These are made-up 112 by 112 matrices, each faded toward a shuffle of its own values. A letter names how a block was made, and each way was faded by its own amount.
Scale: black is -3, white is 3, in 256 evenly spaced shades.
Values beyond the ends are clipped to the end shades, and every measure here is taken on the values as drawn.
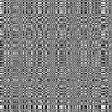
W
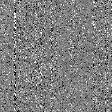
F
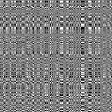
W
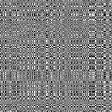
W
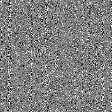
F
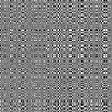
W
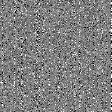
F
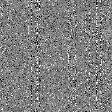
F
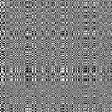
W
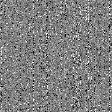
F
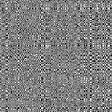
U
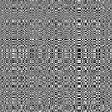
W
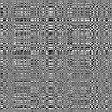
W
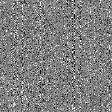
F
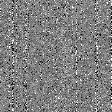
F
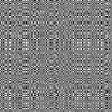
W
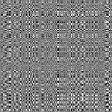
W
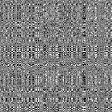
U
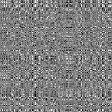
U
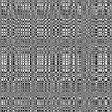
W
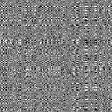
U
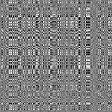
W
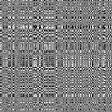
W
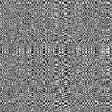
U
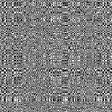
U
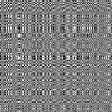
W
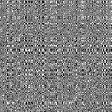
U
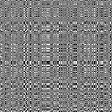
W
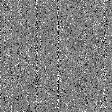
F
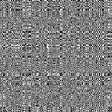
U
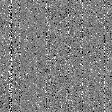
F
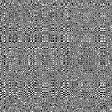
U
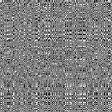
U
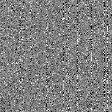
F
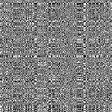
U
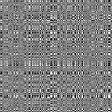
W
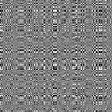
W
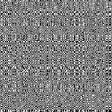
U
